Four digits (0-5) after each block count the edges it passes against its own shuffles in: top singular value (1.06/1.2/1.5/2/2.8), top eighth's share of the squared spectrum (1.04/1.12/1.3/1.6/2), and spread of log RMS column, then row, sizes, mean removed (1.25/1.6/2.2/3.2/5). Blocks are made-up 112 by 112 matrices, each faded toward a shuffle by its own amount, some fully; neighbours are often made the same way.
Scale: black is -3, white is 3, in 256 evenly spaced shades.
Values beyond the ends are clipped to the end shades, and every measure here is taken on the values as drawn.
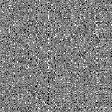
4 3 3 2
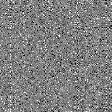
4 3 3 1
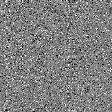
3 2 2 1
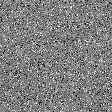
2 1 0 0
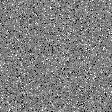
3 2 1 0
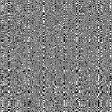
5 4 4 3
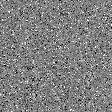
2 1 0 0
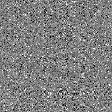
4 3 2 2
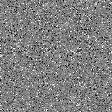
3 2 1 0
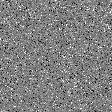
1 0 0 0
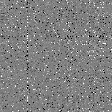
4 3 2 1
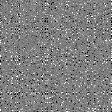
4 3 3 2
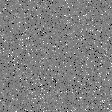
2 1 0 0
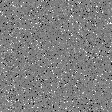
1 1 0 0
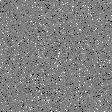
2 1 0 0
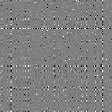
5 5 3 3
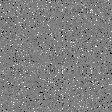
3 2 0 0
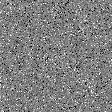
0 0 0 0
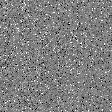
0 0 1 0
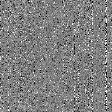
2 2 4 0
